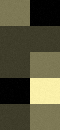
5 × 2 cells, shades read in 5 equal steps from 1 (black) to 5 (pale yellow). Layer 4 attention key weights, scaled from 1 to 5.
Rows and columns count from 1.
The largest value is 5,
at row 4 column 2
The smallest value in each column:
1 1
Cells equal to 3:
3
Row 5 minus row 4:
1 -2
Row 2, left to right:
2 2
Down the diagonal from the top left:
3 2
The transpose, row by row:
3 2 2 1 2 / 1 2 3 5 3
